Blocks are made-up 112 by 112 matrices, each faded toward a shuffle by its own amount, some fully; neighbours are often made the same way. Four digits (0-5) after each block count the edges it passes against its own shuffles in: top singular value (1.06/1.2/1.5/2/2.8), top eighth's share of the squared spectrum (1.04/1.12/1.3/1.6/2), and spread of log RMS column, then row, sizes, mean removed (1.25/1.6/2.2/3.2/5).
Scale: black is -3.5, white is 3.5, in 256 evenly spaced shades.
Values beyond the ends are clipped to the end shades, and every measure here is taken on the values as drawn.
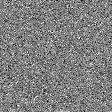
0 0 0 0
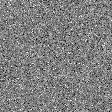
0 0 0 0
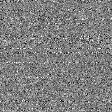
1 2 0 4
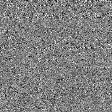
1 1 0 3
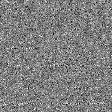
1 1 0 2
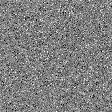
0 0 0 0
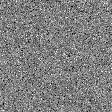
0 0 0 0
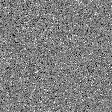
0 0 0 0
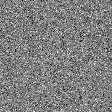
0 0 0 1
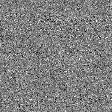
0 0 0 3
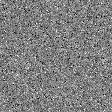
0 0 0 0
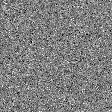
0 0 0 0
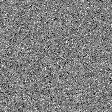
0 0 0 0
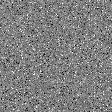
1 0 0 0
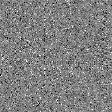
3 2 2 0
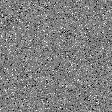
2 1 0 0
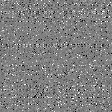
4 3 1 3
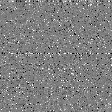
4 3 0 2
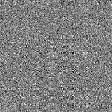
4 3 2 2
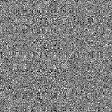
4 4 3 2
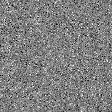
3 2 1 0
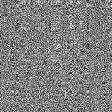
4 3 2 2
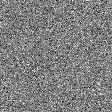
2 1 0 0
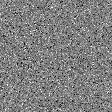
1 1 0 0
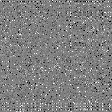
4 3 1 2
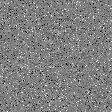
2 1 0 0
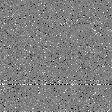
4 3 0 2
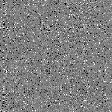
4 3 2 1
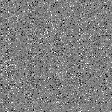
4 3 2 1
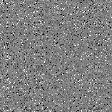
4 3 2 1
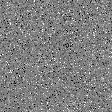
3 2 0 0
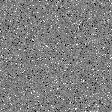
2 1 0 0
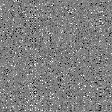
4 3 2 1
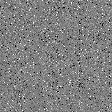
3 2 1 0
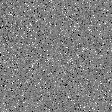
2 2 0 0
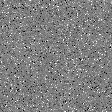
1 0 0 0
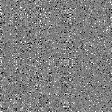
4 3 3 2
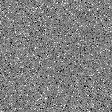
3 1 0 0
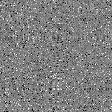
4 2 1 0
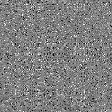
4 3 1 2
